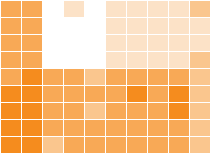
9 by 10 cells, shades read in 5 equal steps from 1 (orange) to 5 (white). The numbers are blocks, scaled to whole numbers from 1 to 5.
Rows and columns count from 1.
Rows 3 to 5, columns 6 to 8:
4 4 4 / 4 4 4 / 2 2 2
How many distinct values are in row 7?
3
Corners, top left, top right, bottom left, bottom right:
2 3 1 3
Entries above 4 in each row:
2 3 3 3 0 0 0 0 0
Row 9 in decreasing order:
3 3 2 2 2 2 2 2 1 1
